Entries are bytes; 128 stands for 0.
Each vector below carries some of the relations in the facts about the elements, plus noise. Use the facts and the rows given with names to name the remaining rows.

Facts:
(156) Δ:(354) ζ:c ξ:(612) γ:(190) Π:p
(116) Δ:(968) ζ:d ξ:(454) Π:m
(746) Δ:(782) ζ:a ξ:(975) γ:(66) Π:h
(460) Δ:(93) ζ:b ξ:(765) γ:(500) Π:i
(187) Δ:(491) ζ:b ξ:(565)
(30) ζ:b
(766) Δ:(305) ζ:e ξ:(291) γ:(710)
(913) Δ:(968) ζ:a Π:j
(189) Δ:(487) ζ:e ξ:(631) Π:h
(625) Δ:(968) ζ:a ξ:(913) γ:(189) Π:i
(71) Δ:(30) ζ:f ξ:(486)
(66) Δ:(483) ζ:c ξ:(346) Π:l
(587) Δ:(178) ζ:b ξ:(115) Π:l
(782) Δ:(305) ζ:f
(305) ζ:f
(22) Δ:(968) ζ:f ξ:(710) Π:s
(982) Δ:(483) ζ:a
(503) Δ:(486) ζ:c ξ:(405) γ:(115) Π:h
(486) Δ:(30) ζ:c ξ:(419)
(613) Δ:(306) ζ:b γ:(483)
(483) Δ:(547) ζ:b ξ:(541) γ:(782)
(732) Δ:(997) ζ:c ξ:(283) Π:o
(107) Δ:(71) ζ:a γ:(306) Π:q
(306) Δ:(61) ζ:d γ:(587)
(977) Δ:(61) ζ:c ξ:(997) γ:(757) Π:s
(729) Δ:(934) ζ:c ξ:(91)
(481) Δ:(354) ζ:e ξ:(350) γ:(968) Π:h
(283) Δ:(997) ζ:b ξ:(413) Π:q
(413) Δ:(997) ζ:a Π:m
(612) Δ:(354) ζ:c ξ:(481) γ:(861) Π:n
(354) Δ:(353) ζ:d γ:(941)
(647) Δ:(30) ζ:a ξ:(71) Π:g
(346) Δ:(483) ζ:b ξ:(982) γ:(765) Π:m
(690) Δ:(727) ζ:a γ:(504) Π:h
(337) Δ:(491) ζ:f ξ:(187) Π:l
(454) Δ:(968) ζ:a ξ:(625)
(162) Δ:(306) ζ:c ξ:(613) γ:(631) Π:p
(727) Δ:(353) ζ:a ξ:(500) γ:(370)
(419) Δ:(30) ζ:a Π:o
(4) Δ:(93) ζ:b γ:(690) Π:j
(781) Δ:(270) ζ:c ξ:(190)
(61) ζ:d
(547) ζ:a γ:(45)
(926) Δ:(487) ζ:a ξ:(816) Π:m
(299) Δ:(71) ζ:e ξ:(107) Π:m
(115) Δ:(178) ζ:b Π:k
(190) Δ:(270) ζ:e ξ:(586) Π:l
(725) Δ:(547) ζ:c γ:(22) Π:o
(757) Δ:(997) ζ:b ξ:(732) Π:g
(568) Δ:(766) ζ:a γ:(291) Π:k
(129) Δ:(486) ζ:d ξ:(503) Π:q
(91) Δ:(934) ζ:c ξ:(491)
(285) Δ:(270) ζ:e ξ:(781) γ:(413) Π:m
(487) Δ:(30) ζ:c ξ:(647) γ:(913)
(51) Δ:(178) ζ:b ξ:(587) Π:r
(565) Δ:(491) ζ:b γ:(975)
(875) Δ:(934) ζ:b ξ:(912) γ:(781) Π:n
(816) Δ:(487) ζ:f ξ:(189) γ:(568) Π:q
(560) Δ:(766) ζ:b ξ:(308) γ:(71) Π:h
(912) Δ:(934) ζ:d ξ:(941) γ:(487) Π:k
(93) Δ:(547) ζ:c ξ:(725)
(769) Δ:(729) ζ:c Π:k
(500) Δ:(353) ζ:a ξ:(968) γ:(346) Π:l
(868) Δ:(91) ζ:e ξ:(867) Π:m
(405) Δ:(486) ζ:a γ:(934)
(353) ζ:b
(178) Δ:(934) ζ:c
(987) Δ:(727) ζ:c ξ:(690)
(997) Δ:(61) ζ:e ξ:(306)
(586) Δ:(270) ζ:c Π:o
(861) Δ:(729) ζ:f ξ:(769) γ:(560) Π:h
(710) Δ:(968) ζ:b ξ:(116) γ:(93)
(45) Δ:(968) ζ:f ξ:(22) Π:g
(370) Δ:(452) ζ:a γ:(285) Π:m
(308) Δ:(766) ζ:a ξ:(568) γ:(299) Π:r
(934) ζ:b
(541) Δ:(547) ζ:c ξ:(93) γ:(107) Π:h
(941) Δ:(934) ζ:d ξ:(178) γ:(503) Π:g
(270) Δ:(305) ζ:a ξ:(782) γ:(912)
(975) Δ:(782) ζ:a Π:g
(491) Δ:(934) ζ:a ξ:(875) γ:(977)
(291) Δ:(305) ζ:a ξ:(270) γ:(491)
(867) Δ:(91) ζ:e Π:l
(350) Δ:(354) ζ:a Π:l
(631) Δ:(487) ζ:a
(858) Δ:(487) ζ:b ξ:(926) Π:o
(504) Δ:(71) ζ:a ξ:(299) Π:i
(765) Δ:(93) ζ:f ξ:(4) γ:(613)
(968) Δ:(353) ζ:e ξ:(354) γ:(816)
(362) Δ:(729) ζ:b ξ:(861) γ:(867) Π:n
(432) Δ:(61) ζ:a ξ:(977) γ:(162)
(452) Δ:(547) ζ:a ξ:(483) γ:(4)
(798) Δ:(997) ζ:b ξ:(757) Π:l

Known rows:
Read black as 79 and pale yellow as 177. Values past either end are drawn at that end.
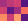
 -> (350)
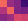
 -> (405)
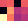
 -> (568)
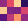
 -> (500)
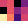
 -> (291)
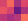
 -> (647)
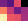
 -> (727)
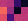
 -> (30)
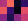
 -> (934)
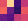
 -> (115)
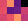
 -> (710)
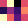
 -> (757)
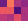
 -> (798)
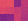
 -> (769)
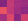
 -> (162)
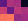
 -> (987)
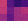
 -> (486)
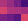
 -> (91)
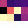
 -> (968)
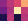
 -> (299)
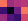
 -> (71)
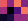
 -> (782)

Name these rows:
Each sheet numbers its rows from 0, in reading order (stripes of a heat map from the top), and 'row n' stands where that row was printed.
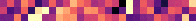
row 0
(413)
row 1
(481)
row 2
(612)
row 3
(541)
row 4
(354)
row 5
(565)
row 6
(419)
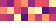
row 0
(725)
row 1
(362)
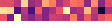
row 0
(875)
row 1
(337)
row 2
(308)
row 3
(560)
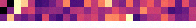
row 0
(116)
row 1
(178)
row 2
(781)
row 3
(861)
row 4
(625)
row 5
(503)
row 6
(305)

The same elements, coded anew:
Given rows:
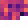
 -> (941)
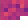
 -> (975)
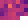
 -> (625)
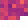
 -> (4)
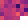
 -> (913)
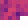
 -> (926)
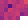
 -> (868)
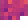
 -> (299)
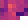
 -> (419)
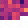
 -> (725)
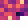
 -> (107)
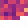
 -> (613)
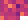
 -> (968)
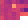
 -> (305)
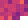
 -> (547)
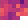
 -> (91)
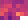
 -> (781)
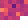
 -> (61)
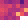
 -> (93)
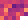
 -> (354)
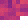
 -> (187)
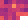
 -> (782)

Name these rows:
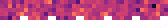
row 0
(977)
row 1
(690)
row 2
(66)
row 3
(353)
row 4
(631)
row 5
(129)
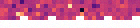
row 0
(987)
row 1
(350)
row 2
(71)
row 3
(766)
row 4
(997)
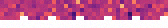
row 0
(710)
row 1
(757)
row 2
(291)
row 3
(798)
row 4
(491)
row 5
(337)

